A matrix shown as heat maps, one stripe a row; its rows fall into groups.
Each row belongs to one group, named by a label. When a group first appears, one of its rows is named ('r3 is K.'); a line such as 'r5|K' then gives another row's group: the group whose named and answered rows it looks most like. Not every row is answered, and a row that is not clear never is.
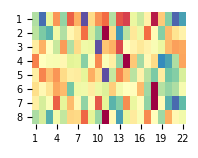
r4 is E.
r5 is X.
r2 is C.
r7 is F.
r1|F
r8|C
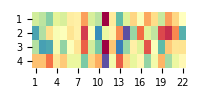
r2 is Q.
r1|C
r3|C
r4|X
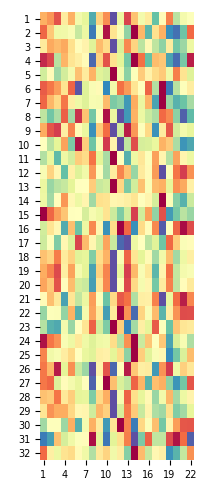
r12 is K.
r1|X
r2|E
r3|X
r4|E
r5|C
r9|X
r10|F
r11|C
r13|C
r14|F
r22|K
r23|C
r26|X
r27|E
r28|X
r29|X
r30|K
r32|E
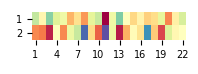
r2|X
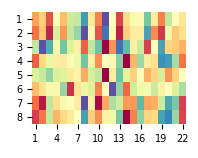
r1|X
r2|X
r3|C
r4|E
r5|C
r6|F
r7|E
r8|E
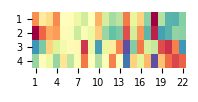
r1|F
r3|Q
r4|K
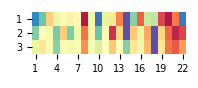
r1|Q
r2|K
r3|K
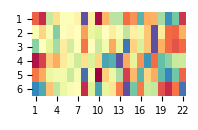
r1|E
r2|K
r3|K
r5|E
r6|Q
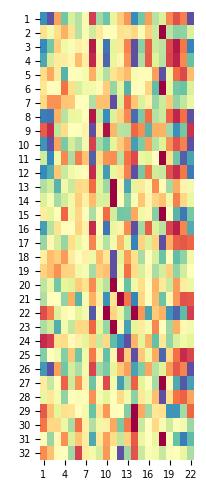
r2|F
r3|Q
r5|K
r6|F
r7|X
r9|E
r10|Q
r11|F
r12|Q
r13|C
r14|C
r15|F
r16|Q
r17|K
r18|X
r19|X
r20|C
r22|E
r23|C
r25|K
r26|Q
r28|K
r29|E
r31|F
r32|F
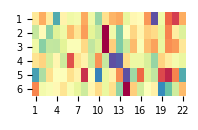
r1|K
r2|C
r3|C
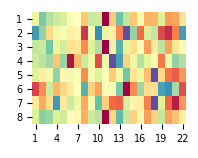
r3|C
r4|F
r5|K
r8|C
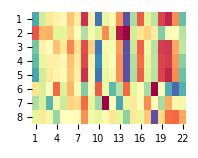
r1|Q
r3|Q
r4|Q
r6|F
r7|C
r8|K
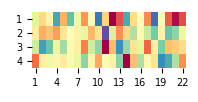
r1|K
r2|X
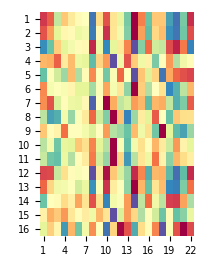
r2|E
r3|Q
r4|X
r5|K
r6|E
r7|E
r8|C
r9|F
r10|C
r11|C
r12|E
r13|E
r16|K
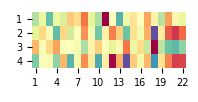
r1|C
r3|F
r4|K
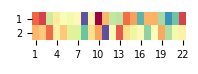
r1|E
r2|X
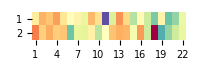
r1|X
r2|F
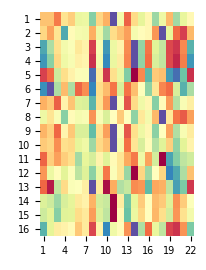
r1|X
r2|K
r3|Q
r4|Q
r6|F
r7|X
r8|K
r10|X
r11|F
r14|C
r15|C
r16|Q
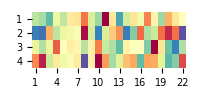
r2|Q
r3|F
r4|E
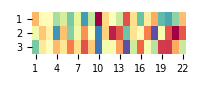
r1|E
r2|K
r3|Q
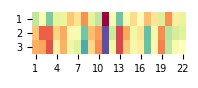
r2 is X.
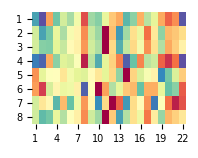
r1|Q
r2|C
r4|Q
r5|E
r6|E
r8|C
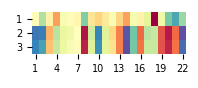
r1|F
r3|Q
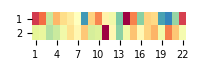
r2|C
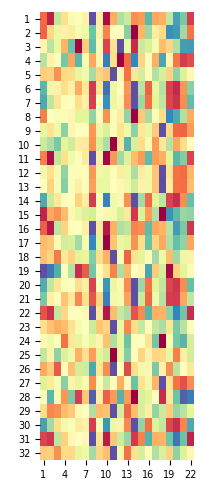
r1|E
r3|F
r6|Q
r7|Q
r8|E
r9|K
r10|C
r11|E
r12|K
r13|K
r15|F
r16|E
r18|X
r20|Q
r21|Q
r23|X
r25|C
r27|K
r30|Q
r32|X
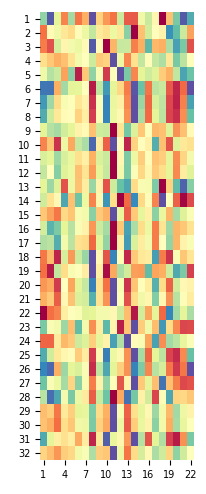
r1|F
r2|E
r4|X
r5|F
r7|Q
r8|Q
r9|C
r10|X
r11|C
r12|C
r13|F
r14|K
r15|X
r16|C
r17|C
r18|X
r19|E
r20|X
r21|X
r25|Q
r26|Q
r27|K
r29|X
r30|X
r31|Q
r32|X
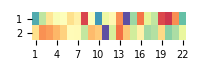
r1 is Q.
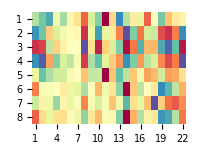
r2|Q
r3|E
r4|Q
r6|E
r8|E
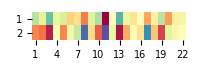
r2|X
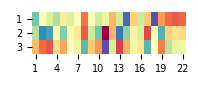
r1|K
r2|C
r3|X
